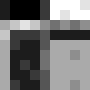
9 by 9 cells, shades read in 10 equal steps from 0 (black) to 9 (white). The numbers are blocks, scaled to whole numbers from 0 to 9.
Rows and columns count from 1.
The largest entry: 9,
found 6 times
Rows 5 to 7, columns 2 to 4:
2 1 1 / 1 1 1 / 1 2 1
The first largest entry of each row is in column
6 6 3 1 1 1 1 1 1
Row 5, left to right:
6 2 1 1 3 6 6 6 6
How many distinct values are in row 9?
5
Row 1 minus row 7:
-5 -1 -2 -1 -2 3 3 3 2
